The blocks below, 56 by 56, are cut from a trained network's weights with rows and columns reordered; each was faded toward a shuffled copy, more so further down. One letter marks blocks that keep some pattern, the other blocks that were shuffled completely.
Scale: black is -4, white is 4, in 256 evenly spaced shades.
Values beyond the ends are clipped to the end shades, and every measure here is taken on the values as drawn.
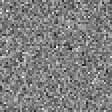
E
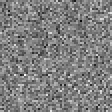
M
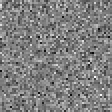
M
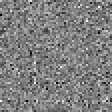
M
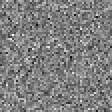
E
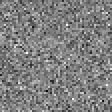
E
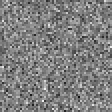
E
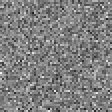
M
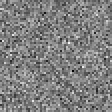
E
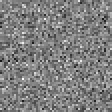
M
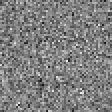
E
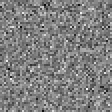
M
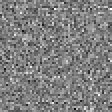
M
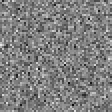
M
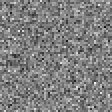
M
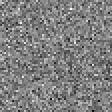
E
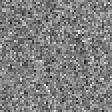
E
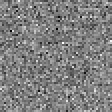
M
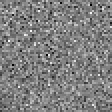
E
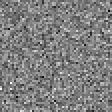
E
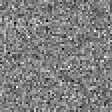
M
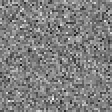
E
